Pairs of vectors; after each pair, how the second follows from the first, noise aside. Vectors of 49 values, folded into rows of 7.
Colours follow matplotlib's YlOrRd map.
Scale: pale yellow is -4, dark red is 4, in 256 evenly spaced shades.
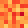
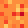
partly zeroed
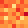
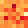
negated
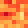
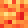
negated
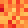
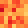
sign-scrambled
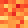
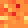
partly zeroed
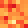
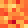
negated
